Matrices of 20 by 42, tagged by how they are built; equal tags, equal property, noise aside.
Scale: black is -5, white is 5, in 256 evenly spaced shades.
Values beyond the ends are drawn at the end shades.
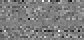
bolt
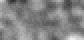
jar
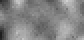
jar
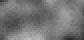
jar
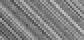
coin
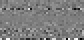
bolt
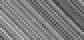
coin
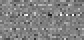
bolt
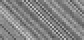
coin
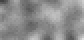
jar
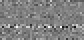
bolt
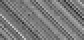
coin
